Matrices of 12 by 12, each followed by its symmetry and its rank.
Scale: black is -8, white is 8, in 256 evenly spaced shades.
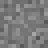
symmetric, full rank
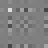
symmetric, rank one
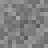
symmetric, full rank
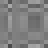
neither, rank one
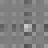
symmetric, rank one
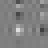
neither, rank one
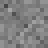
symmetric, full rank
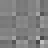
symmetric, rank one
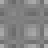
symmetric, rank one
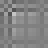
symmetric, rank one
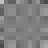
symmetric, rank one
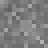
symmetric, full rank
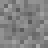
symmetric, full rank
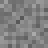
symmetric, full rank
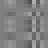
neither, rank one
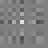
symmetric, rank one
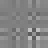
symmetric, rank one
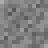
symmetric, full rank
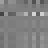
neither, rank one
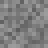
symmetric, full rank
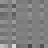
neither, rank one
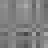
neither, rank one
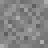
symmetric, full rank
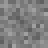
symmetric, full rank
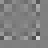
symmetric, rank one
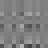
neither, rank one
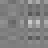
neither, rank one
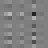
neither, rank one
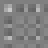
symmetric, rank one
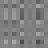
neither, rank one
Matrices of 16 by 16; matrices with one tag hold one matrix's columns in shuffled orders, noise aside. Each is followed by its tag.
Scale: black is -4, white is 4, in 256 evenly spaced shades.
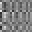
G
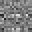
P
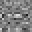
P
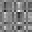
G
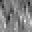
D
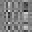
G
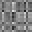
G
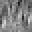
D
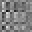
G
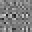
P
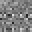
P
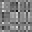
G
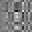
G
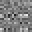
P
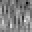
D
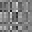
G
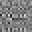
P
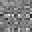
P
